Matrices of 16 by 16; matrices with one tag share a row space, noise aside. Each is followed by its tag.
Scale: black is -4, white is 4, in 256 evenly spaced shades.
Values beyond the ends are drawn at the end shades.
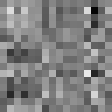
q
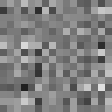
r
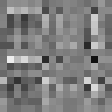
q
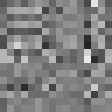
q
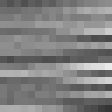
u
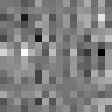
r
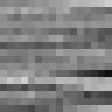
u
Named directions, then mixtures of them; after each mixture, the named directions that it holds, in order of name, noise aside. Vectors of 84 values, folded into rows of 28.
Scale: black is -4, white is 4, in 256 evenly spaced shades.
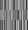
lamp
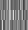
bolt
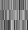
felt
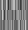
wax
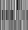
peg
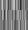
wax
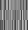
lamp, wax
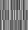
bolt, peg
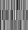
bolt, peg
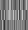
bolt, felt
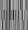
bolt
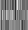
peg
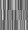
wax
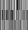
peg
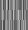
bolt, wax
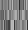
felt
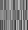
lamp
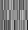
felt, lamp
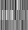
peg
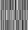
lamp, peg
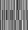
lamp, peg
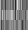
peg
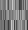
felt, wax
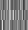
bolt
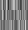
wax
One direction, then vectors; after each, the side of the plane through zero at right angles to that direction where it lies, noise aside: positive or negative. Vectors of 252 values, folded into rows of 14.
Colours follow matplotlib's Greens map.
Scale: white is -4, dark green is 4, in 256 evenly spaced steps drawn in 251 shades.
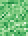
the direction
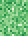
positive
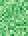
negative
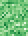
positive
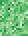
negative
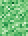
positive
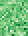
negative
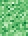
negative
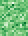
negative
